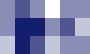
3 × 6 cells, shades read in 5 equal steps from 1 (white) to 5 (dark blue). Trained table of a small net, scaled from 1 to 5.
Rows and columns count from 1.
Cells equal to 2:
3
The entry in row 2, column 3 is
5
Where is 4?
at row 1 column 2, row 2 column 5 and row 3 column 3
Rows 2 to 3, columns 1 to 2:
3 5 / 2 5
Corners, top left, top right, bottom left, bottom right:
3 3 2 3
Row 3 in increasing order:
2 2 3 3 4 5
